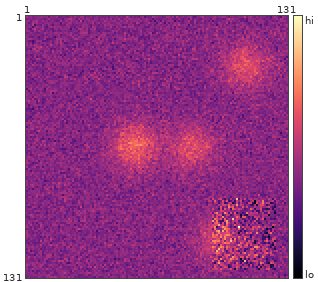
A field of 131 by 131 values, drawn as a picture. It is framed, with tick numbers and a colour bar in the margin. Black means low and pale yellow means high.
On average the colour sits 40% of the way up the scale. The bottom right is the roughest part. There are four bumps. The centre is the ninth with the highest average. An odd patch, rougher than its surroundings, sits in the bottom right. The halves do not mirror each other.
